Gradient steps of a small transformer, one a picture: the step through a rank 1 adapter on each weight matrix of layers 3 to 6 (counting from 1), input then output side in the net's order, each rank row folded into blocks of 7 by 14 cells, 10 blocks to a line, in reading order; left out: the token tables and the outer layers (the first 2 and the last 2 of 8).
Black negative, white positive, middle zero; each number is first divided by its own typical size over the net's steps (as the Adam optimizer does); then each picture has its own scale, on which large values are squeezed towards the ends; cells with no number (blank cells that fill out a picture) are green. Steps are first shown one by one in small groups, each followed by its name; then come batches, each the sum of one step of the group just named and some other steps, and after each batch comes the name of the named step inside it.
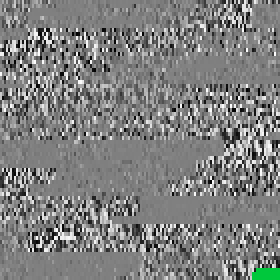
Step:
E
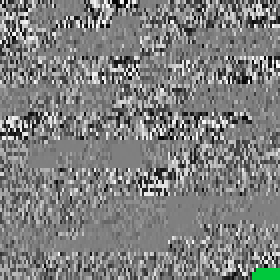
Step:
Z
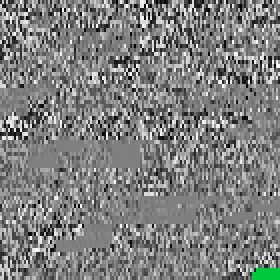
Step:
Z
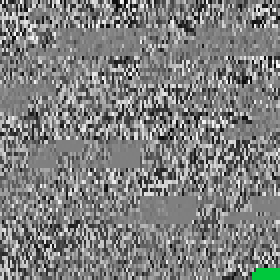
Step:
Z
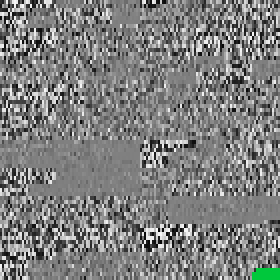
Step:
E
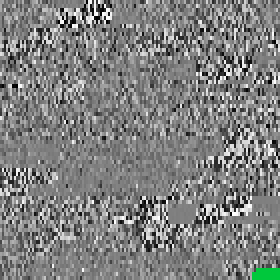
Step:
E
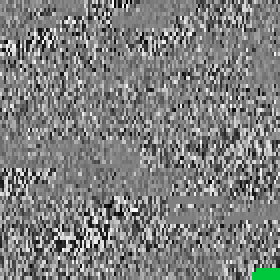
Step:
E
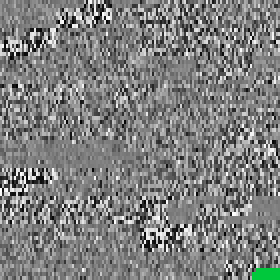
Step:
E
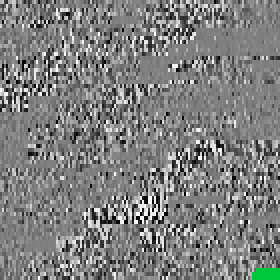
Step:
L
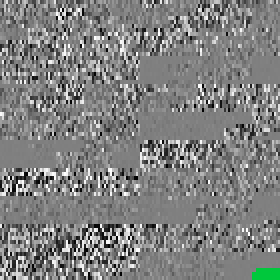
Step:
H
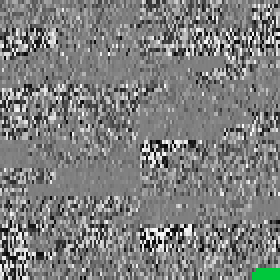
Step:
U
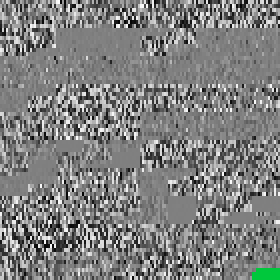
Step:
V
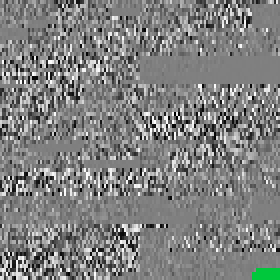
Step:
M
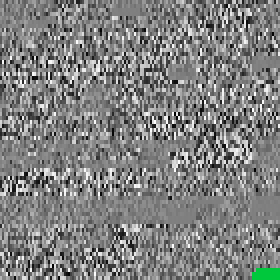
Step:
M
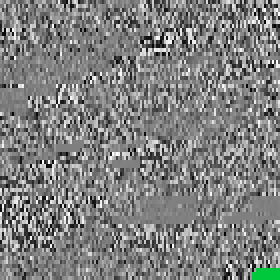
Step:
V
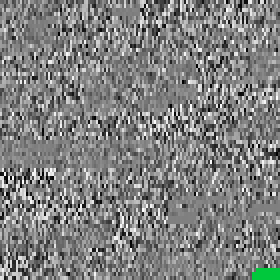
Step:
M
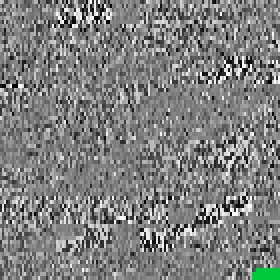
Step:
L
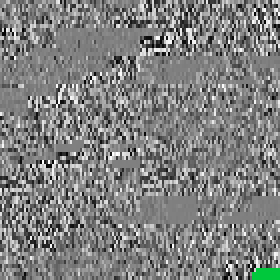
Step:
V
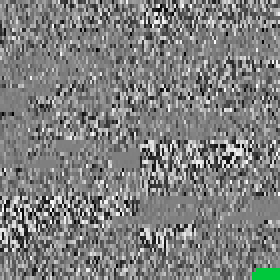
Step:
V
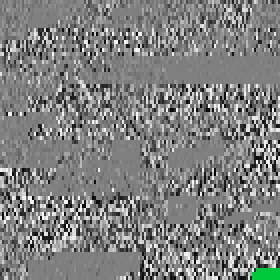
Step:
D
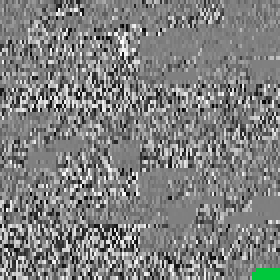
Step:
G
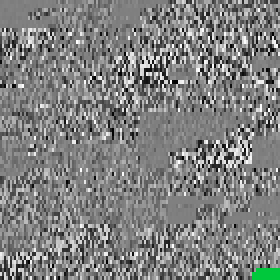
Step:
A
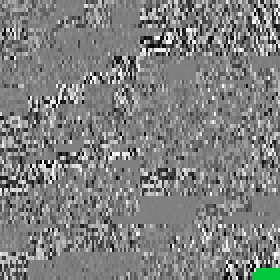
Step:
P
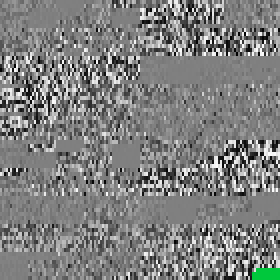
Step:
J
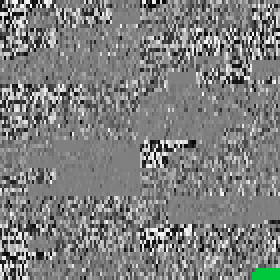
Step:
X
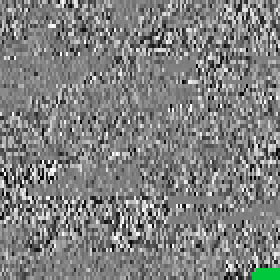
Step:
P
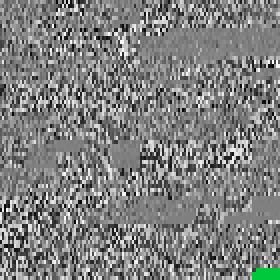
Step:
G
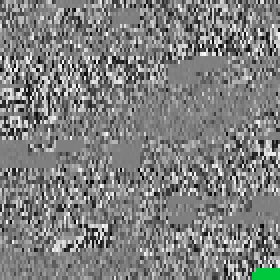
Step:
J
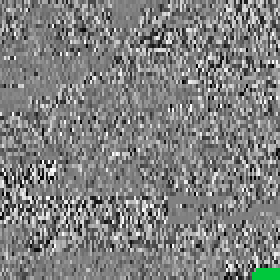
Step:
P
